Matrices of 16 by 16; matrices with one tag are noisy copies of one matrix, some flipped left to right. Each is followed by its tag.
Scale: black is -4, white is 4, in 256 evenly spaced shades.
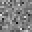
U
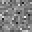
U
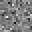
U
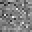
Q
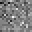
Q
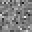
U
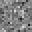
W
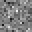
W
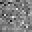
Q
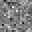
W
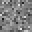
U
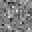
W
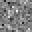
W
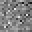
Q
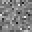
U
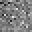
Q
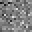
Q
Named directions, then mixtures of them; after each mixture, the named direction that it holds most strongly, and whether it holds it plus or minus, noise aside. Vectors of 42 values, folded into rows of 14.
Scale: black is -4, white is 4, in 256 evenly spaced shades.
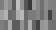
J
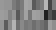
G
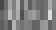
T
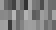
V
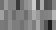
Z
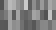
V, minus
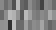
V, plus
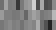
Z, plus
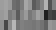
G, plus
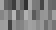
V, plus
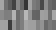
V, plus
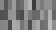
J, minus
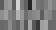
J, plus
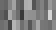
J, minus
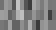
J, plus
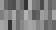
V, plus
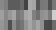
V, plus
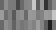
Z, plus
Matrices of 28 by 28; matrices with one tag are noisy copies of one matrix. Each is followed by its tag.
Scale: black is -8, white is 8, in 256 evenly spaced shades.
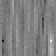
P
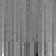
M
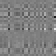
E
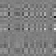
E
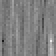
P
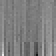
M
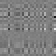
E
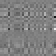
E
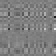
E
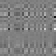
E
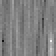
P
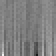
M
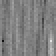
P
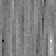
P
